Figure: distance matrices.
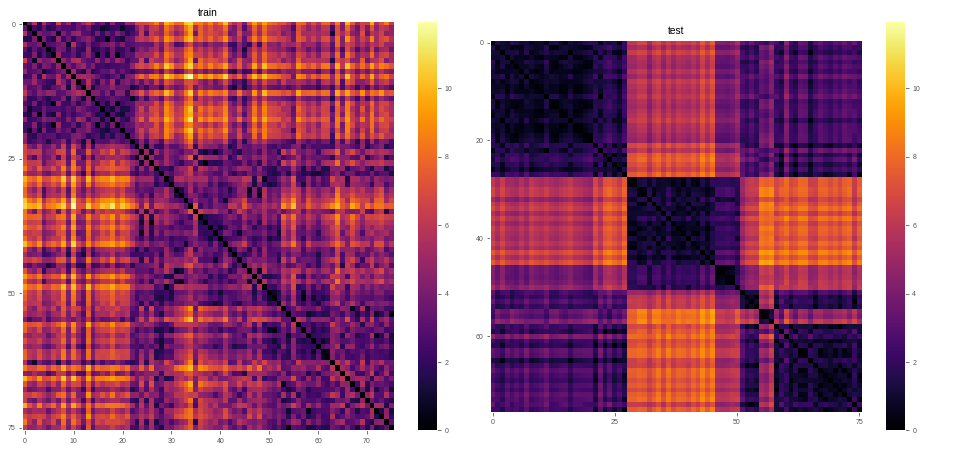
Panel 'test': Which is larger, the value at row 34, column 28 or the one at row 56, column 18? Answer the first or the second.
the second
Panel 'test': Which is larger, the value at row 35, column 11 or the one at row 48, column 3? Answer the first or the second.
the first
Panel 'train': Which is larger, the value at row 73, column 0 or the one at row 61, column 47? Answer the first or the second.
the first
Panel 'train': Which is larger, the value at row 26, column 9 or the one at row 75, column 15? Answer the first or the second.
the second
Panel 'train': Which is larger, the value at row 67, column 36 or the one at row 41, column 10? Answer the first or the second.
the second
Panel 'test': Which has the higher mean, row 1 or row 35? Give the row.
35
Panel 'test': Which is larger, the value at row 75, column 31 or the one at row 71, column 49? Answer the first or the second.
the first
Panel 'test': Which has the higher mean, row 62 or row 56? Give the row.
56
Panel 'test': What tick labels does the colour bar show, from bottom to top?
0, 2, 4, 6, 8, 10
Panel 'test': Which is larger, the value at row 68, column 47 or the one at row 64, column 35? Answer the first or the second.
the second
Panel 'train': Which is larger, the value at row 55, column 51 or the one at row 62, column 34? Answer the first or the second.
the second
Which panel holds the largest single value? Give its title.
train
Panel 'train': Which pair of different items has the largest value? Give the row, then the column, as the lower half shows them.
34, 10
